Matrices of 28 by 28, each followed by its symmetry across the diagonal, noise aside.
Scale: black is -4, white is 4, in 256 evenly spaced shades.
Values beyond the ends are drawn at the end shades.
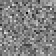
neither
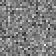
symmetric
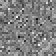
symmetric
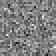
antisymmetric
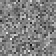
neither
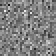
neither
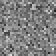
antisymmetric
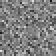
antisymmetric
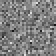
antisymmetric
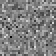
neither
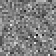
antisymmetric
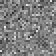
symmetric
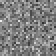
neither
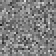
antisymmetric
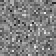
neither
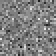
antisymmetric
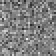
antisymmetric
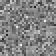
symmetric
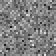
symmetric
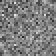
symmetric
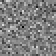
neither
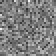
symmetric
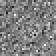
symmetric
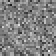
neither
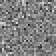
symmetric
